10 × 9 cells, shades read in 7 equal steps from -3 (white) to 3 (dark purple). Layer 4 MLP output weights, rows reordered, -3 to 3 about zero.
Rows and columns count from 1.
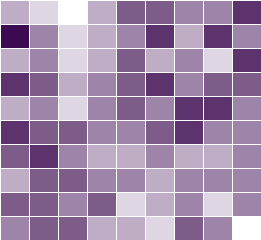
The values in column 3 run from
-3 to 1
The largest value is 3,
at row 2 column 1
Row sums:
-3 3 -4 7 2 7 -1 0 -2 -4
